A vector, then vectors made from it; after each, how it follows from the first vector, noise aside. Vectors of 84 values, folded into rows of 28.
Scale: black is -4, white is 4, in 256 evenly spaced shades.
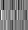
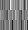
wrapped around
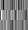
copied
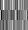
negated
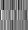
copied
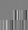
partly zeroed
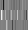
partly zeroed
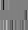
partly zeroed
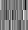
wrapped around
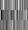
negated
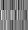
copied
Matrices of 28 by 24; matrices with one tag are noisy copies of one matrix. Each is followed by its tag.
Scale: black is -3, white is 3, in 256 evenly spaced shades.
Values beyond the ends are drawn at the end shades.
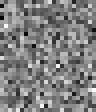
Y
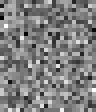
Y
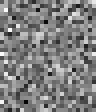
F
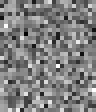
Y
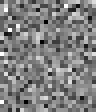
F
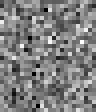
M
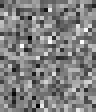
M
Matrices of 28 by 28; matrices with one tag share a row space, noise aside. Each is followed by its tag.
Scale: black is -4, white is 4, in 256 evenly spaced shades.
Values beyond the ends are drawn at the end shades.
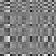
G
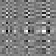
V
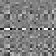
G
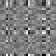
V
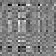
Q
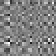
G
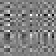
G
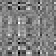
Q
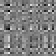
G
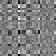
Q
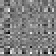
G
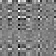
Q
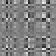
V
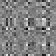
V
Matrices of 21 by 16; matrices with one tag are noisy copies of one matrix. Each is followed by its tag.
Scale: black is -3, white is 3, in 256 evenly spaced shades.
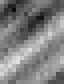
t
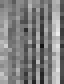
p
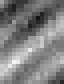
t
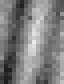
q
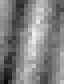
q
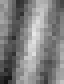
q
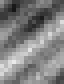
t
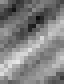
t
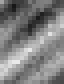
t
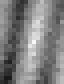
q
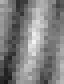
q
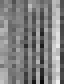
p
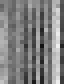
p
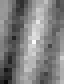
q
